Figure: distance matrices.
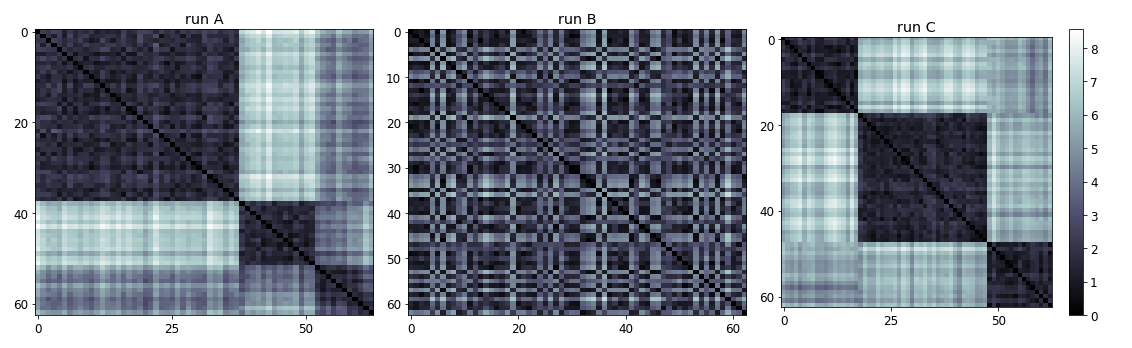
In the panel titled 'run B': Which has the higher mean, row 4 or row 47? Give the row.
4
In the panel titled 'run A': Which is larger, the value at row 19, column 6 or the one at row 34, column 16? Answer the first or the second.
the second
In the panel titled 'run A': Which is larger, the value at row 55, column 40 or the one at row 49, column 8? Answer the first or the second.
the second
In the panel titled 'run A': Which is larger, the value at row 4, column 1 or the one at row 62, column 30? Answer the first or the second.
the second
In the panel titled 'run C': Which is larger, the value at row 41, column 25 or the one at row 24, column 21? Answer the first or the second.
the first
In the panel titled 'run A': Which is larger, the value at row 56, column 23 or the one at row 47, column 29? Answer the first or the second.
the second
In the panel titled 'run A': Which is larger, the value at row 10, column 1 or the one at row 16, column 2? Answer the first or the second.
the second
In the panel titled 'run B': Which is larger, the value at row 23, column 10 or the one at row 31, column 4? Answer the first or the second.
the first
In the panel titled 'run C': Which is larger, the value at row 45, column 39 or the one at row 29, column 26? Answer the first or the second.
the first
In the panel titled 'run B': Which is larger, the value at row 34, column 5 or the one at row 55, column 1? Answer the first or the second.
the first
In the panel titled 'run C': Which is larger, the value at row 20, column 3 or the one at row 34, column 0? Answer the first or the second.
the first
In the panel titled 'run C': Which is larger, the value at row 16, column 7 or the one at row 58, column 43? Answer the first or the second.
the second
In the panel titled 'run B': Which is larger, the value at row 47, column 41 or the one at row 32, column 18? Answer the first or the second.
the second
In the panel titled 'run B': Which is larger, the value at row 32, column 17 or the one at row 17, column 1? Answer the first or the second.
the first
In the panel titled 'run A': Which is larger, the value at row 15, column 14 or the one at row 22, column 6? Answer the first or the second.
the second
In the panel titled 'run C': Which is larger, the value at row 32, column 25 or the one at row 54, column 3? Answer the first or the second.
the second
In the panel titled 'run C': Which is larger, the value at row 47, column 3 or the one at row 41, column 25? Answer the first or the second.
the first
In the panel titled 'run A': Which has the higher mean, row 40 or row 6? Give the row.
40
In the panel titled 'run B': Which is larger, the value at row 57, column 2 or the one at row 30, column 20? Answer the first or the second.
the first
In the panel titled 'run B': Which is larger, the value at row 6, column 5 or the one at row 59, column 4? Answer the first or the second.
the second
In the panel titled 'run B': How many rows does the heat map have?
63
